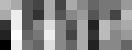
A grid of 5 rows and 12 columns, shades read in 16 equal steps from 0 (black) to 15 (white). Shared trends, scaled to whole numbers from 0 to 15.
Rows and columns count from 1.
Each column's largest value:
11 15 7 8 14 8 10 10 6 11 9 11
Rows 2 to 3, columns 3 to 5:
5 3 10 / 5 8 13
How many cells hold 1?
0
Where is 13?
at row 3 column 5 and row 5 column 5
